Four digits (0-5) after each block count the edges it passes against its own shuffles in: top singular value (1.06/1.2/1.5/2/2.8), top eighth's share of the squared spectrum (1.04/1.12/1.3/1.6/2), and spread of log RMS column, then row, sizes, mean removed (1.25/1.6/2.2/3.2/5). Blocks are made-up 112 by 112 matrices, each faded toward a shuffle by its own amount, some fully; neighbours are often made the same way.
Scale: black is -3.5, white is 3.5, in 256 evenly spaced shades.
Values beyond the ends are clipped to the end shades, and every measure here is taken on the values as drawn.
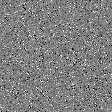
1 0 0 0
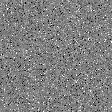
2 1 0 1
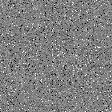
3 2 1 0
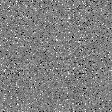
3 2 1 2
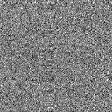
4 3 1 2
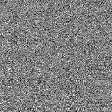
4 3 2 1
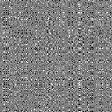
5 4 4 3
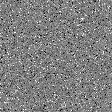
2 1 0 0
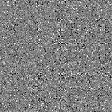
4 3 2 2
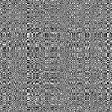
5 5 4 4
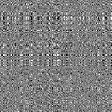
5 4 3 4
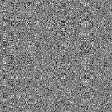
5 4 3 2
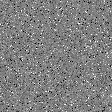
0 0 0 0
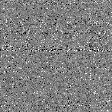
2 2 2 3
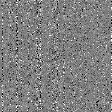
2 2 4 0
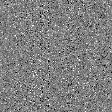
1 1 2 0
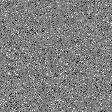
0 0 0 0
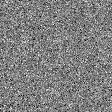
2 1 0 0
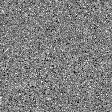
2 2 0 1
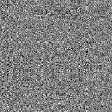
4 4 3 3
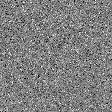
2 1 0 0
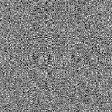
4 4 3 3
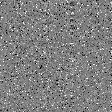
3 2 1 0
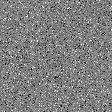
2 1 0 0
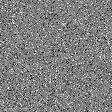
0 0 0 0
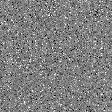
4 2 1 1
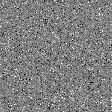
2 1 0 0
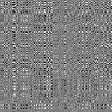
5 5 4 4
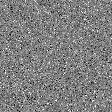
1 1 0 0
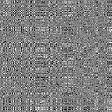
5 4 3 4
